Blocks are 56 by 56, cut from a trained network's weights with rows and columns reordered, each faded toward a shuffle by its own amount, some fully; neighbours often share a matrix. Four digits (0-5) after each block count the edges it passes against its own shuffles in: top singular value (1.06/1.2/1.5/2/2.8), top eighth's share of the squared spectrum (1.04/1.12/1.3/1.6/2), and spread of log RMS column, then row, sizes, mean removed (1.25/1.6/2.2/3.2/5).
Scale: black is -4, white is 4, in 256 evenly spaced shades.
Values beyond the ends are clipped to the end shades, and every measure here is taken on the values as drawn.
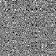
3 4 2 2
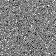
0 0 0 0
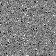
0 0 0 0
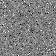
0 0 0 0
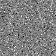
1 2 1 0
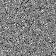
0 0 0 0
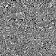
3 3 0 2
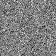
0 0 0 0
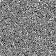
0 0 0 0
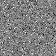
0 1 0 0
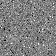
0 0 0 0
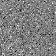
1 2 1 0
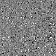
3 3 2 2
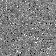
1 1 0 0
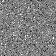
1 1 0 0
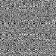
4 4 1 3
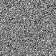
2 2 0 1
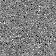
2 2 0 1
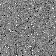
1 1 0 0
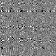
3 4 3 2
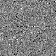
2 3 1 1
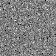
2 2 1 0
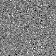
2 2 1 0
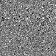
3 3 1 1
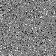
0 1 0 0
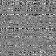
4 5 0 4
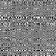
4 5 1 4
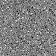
2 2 0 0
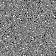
2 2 0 0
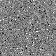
2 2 0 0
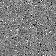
2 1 0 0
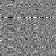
4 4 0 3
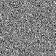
2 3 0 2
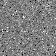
1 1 0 0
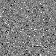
2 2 0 1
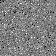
1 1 0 0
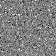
2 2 0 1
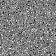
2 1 0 0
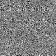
3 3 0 2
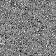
2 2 0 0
